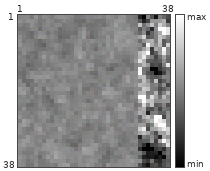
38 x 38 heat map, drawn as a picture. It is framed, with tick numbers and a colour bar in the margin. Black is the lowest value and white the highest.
Histogram: heavy tails on both sides. Mirror symmetry: none. Grain: blotchy. Average level on the scale: 50%. Seam: vertical, 80% of the way across, the left part calmer. Slope: none.
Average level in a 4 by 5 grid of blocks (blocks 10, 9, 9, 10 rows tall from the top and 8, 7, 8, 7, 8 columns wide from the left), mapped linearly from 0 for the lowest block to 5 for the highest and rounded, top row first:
3 2 3 4 4 | 3 3 3 3 2 | 3 3 3 3 5 | 3 3 3 3 0
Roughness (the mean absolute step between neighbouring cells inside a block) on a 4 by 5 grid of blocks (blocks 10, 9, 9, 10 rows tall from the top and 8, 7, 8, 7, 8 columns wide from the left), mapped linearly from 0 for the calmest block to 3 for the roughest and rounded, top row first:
00003
00002
00002
00002
